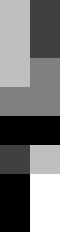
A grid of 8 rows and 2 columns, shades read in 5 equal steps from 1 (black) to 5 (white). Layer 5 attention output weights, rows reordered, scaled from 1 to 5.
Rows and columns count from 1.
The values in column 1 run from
1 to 4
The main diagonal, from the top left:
4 2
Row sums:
6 6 7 6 2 6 6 6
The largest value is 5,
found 2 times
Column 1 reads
4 4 4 3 1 2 1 1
